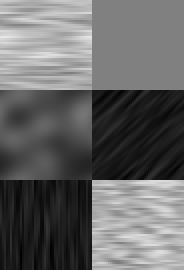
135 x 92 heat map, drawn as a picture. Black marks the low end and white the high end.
It is made of 3 by 2 panels. Panel 1,1: high, streaked across. Panel 1,2: middling, flat. Panel 2,1: low, smooth. Panel 2,2: very low, slanting up to the right, faint in contrast. Panel 3,1: very low, streaked downward, faint in contrast. Panel 3,2: high, streaked across.
